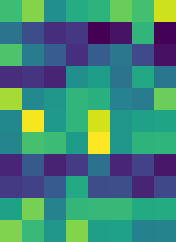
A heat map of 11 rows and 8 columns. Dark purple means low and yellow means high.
Horizontal stripes repeat 2 times down the table. No overall slope runs across the table. The ninth with the highest average is the centre. The middle right is the smoothest part.
